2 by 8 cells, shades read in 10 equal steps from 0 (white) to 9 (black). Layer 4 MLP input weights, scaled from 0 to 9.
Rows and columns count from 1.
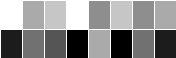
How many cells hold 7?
0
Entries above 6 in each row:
0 4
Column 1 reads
0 8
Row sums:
18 53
